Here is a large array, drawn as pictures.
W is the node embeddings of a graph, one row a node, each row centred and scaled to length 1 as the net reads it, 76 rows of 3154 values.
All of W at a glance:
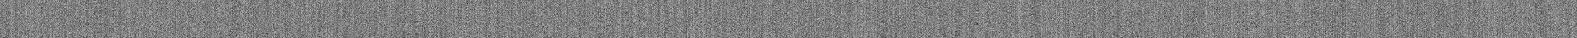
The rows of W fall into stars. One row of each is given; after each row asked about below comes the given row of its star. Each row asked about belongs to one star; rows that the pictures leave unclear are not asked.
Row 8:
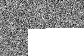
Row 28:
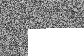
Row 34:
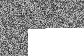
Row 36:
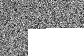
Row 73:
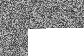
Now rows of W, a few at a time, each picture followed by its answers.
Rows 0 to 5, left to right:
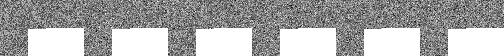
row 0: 73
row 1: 36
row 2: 73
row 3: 36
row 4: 34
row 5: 36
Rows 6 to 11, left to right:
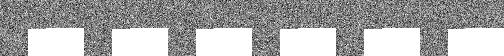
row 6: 36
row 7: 28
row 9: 36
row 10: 36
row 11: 8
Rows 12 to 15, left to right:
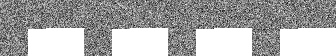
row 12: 28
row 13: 8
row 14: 36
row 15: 28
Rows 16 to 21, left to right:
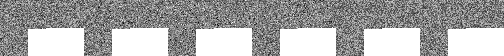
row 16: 73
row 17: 28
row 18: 8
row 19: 34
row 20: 36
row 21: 28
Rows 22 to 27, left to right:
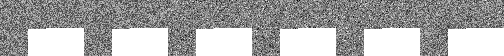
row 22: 28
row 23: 34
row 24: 34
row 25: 73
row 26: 73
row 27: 73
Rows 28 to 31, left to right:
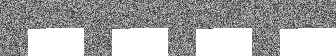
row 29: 34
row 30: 8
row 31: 28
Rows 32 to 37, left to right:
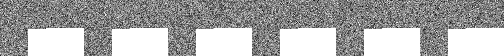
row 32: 36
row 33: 28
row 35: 28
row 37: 8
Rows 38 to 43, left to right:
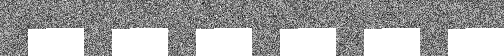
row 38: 73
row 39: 8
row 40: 28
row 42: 34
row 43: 8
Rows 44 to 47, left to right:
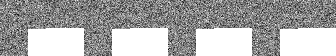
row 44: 8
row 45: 36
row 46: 28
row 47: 36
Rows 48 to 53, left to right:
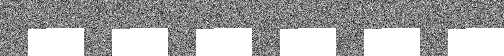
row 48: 28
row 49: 36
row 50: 34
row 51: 28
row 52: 8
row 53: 8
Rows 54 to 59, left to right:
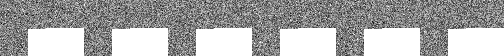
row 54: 34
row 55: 28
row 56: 34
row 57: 28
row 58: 28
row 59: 73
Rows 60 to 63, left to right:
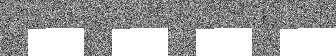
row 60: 8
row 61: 28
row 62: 73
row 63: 34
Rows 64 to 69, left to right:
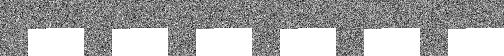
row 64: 36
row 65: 73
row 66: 73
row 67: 34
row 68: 8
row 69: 34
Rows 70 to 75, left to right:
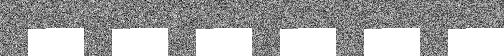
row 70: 34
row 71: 73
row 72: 73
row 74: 8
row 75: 34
